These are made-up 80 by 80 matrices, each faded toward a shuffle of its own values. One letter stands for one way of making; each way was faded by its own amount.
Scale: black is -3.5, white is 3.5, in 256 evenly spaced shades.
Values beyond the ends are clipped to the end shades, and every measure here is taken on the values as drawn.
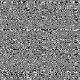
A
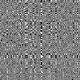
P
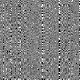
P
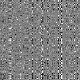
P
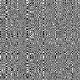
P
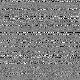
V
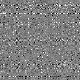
A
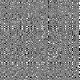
P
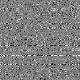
A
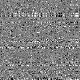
A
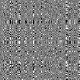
P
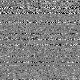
V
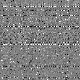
A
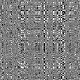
P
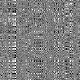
P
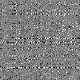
A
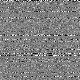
V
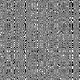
P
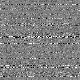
V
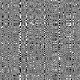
P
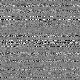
V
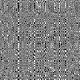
P
